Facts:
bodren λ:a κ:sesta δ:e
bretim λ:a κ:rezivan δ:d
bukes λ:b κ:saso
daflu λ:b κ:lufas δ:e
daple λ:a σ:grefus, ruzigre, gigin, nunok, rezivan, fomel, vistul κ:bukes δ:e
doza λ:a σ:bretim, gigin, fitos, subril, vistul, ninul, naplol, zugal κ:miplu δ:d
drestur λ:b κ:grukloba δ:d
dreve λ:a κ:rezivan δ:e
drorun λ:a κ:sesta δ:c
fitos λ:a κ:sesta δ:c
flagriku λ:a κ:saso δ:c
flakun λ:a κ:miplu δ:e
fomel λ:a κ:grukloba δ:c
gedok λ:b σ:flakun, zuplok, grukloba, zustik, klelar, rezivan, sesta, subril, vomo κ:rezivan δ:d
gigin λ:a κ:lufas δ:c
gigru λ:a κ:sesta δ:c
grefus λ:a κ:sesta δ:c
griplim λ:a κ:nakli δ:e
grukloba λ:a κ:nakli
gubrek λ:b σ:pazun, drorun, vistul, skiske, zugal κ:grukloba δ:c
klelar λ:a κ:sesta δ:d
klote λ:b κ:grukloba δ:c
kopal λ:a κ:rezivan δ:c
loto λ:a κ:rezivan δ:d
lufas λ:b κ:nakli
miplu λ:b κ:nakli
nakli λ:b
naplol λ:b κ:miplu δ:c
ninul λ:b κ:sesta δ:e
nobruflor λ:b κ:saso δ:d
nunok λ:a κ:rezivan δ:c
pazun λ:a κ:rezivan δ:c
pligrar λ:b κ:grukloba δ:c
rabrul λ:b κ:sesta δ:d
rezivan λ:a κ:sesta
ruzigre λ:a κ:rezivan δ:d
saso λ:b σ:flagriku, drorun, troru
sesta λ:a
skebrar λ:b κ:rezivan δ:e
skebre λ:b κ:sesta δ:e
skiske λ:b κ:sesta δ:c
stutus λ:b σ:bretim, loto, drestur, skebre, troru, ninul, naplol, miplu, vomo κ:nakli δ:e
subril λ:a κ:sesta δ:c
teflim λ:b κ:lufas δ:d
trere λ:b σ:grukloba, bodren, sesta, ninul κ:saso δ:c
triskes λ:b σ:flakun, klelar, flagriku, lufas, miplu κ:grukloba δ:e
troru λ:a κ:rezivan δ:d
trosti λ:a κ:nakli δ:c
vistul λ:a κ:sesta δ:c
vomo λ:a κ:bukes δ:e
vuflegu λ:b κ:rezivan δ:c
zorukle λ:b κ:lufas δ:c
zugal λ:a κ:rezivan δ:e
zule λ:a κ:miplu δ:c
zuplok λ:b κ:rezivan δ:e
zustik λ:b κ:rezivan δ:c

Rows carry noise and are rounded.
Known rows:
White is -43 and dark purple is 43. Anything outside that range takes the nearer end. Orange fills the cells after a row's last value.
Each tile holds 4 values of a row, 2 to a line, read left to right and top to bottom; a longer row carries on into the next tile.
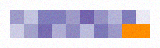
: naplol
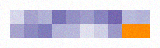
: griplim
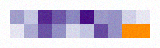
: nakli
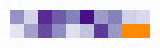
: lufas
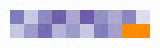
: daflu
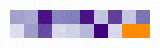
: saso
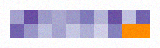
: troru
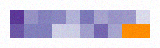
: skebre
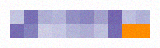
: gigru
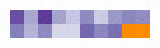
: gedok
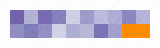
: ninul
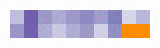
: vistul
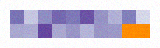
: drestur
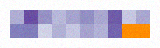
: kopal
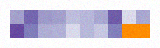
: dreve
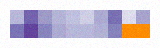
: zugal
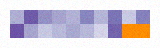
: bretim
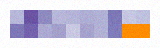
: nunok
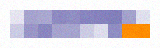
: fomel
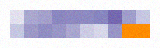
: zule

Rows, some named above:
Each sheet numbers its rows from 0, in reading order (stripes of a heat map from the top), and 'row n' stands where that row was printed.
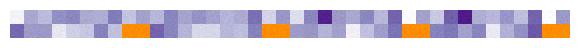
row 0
vomo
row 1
bodren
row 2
sesta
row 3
rezivan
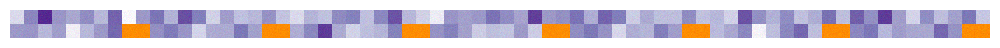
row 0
sesta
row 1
ninul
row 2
flakun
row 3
flagriku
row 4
ninul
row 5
trere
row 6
zustik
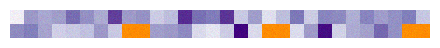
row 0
flagriku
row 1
bukes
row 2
stutus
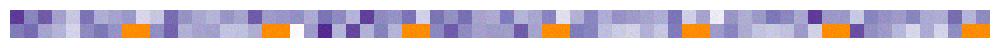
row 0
vuflegu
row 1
drorun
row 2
gubrek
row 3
skiske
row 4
bodren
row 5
flagriku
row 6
klelar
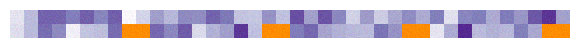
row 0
grukloba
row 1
nobruflor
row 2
zuplok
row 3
triskes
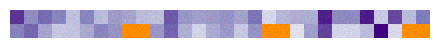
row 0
skebrar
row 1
vistul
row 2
saso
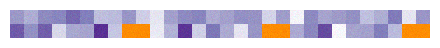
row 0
nobruflor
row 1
doza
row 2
daple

